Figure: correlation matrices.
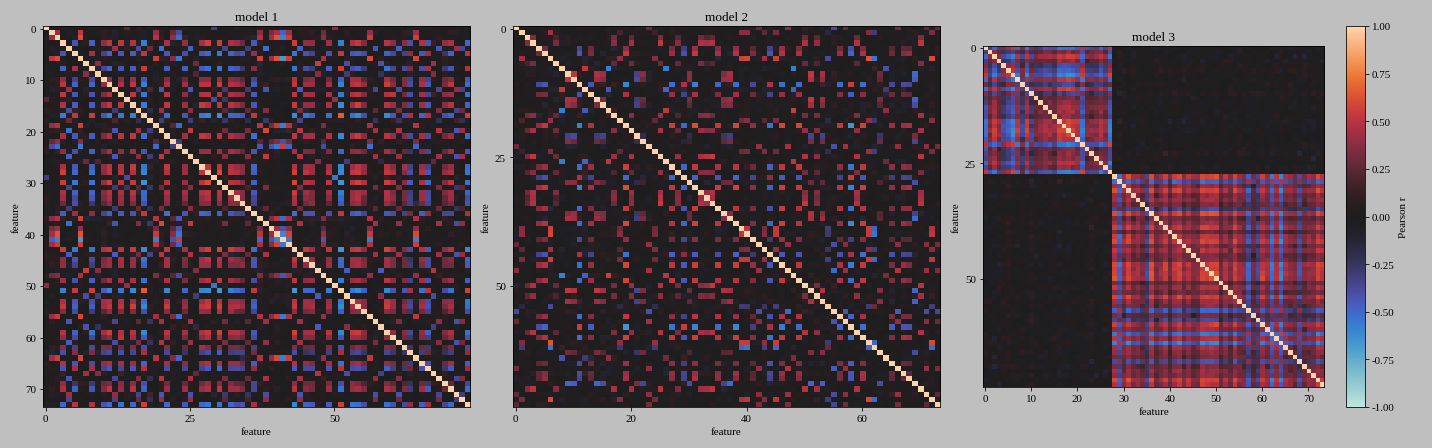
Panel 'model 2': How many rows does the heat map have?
74
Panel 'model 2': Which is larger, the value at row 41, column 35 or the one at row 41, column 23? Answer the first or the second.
the first
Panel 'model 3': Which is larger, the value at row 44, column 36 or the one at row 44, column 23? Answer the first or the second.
the first
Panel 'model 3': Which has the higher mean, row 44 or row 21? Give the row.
44
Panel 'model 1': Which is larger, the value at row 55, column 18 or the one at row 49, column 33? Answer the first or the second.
the second
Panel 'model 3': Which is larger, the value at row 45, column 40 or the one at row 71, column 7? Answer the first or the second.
the first
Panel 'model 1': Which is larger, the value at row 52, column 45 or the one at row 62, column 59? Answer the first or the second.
the second
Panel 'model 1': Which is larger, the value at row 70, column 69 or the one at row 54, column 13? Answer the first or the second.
the second
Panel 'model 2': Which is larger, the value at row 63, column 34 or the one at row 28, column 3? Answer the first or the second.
the second
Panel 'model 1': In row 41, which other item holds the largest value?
23
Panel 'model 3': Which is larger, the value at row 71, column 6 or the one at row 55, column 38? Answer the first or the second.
the second
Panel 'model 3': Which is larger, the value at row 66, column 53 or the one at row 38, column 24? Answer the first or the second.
the first
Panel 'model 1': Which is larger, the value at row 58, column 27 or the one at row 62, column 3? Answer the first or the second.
the second
